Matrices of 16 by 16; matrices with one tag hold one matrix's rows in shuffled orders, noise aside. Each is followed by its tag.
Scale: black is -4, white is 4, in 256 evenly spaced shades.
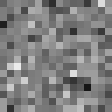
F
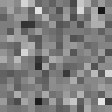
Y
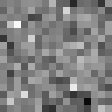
F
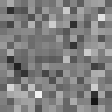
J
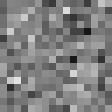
F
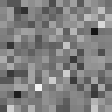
J
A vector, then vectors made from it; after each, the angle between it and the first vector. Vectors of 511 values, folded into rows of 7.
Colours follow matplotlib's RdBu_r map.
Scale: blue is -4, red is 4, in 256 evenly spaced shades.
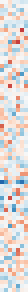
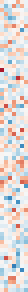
partly opposed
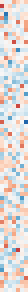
orthogonal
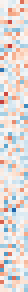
orthogonal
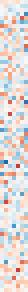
orthogonal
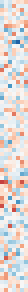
nearly opposite
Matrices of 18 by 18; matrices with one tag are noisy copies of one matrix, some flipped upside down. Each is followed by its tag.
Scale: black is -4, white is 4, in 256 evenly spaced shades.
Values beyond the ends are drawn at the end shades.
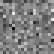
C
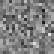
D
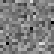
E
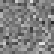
E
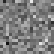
E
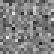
C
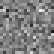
E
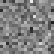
E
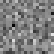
C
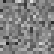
E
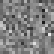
D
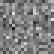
C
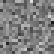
E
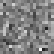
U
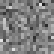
U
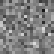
D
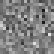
D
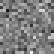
E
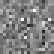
D
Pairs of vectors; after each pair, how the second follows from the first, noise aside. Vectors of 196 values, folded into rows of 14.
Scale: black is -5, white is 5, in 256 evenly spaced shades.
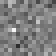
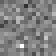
wrapped around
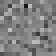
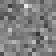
sign-scrambled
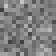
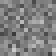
wrapped around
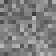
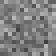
wrapped around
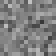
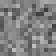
wrapped around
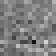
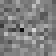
wrapped around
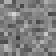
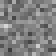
wrapped around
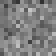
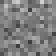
sign-scrambled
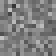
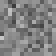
sign-scrambled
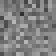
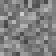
sign-scrambled
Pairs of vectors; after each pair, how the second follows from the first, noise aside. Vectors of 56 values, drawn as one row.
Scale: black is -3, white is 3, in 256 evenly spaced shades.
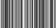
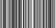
reversed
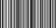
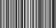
wrapped around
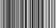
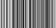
reversed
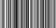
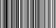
wrapped around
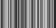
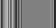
partly zeroed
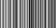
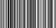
wrapped around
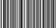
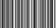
reversed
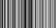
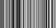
wrapped around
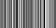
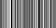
reversed
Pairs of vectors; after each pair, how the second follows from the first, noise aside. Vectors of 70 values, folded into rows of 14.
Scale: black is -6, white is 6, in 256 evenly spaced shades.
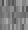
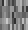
scaled up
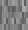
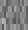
reversed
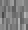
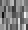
scaled up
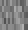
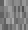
reversed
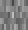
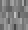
reversed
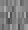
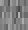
reversed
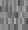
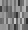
scaled up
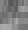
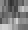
scaled up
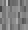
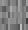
reversed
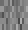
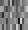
scaled up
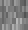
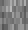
reversed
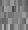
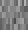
reversed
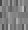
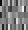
scaled up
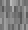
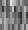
scaled up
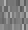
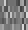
scaled up
